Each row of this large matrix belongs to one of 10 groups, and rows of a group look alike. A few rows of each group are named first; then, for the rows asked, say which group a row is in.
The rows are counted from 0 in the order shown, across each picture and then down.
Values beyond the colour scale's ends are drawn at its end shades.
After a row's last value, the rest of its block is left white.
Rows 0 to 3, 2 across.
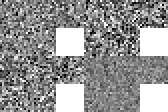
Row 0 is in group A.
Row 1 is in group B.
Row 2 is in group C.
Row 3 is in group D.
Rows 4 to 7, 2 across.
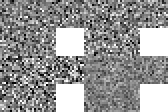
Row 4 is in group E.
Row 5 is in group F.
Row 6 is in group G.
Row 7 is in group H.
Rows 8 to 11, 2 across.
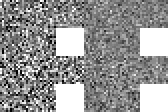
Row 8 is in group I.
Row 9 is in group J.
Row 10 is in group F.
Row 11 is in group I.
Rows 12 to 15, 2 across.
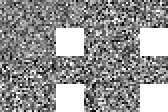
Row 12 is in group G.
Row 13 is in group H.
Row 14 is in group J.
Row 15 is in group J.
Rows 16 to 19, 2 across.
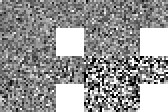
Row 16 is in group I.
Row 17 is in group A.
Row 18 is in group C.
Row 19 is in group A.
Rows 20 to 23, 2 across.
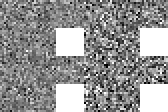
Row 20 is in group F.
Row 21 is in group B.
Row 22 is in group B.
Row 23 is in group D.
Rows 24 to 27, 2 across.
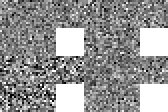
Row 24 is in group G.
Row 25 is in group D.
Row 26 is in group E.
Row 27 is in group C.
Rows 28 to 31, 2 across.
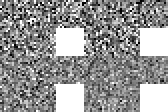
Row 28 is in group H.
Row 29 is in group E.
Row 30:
F
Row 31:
A
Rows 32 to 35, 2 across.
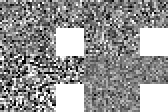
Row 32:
H
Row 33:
C
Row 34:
C
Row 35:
E
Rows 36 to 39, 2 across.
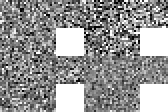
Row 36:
D
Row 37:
I
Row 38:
J
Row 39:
B
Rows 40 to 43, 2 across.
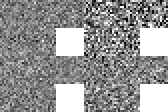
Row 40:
E
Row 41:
G
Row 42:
F
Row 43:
D
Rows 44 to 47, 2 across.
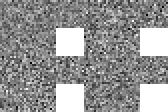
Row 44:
F
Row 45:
C
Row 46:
A
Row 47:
J
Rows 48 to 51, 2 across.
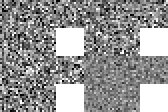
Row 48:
E
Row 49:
D
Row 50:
F
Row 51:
A
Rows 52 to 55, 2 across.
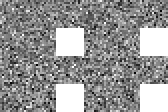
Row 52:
D
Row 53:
C
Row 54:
I
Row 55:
H
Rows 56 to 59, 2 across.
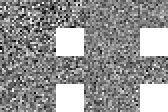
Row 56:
H
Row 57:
A
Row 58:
J
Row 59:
C
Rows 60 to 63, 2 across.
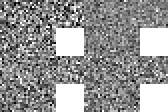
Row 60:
G
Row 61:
I
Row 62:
B
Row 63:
G
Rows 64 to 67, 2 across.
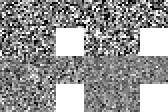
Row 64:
J
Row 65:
D
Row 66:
C
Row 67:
I
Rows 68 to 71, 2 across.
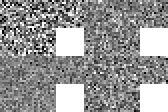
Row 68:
A
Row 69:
C
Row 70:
C
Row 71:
I
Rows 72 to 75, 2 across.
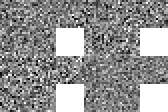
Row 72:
J
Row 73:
E
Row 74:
H
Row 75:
J
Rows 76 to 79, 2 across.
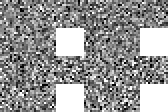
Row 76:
D
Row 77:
J
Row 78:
D
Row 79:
A
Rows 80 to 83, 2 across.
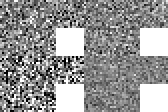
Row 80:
C
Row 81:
A
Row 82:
G
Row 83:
I
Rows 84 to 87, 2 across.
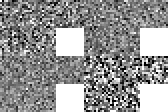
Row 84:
E
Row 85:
I
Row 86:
A
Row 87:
B
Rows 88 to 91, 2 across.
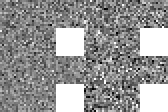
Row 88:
G
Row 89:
D
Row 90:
A
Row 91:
B
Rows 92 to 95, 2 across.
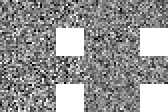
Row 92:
G
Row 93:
E
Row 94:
A
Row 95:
D
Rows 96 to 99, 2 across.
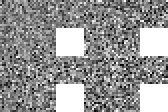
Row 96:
A
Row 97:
C
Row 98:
I
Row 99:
H
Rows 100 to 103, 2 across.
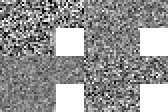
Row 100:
H
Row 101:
F
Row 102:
J
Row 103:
E
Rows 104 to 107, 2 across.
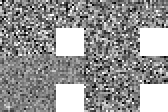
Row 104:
A
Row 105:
B
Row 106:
F
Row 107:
J
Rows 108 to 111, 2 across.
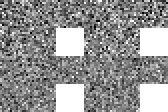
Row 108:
J
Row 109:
C
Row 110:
H
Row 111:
B
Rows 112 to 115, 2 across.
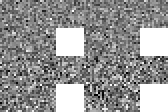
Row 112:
I
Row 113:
I
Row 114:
H
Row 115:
E
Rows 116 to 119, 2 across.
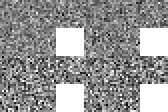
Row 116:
C
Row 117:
E
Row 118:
A
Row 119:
A
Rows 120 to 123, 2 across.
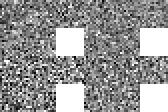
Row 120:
C
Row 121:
D
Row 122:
I
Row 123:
A
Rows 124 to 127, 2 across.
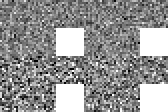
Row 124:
E
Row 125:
G
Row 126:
J
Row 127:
F
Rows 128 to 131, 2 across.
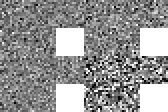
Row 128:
J
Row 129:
A
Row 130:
H
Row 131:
J
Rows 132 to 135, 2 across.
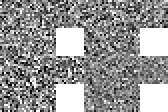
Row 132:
A
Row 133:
H
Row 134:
F
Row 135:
F
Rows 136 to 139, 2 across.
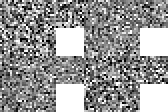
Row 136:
F
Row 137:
A
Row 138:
I
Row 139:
J
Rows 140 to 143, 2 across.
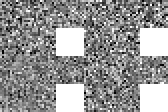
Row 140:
I
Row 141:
G
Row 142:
E
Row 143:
F
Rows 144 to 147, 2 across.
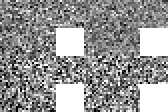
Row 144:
I
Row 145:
F
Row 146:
I
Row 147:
F
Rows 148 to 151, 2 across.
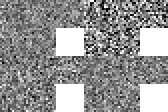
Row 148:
D
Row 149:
D
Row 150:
B
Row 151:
E
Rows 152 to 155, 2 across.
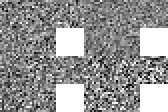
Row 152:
G
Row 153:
I
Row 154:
I
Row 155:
D
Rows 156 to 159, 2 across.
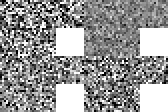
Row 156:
A
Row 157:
F
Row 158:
A
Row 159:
H
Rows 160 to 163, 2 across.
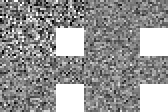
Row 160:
C
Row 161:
J
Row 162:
H
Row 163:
F
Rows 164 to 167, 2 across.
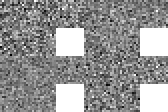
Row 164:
H
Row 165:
I
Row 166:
C
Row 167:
I
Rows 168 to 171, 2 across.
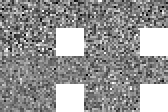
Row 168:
E
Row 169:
C
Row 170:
B
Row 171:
A
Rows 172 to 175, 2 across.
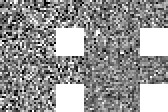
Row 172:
C
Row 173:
D
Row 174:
C
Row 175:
J
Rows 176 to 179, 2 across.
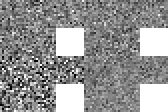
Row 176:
I
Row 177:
B
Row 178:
J
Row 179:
C
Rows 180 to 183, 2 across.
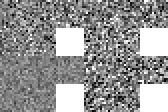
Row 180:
G
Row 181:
C
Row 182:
B
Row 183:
J
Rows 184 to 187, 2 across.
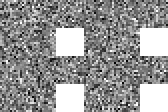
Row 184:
H
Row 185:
I
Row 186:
B
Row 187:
A
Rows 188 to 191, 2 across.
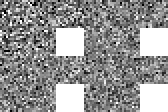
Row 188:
J
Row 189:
G
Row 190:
H
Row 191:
B
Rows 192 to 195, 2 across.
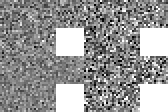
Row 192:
C
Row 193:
I
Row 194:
A
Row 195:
C
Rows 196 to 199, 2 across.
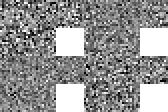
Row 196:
B
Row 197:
J
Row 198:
E
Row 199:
J
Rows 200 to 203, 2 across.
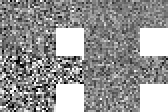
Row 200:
I
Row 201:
B
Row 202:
D
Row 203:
C
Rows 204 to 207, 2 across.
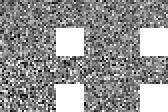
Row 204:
E
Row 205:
F
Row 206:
F
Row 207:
H
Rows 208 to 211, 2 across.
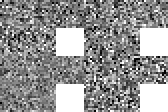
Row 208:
E
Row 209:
I
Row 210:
H
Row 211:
B
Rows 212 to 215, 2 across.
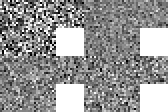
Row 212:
I
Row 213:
I
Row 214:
C
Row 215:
A
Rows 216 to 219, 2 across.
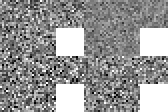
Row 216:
I
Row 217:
H
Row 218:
G
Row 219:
F
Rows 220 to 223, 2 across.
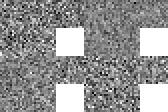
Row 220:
E
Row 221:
B
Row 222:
C
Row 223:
F
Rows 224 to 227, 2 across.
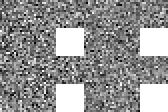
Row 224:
J
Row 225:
J
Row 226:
E
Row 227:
I
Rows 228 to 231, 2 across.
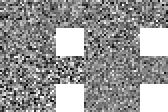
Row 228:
H
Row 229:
H
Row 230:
C
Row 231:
A
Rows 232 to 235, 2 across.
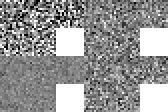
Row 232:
C
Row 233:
B
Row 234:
A
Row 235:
C
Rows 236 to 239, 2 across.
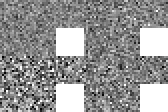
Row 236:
F
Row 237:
I
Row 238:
A
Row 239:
E
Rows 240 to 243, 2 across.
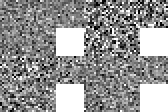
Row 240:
I
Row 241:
G
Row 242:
H
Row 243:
I
